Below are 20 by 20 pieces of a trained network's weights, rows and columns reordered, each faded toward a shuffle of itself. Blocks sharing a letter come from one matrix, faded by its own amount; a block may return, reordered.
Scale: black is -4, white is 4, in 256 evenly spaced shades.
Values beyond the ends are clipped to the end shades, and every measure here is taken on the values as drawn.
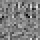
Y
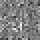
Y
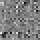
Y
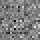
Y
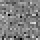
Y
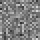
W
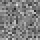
W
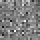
Y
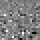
Y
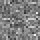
W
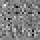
Y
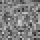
W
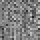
W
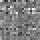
Y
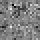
Y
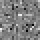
Y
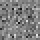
Y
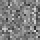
W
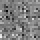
Y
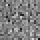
Y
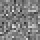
W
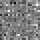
Y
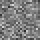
W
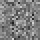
W
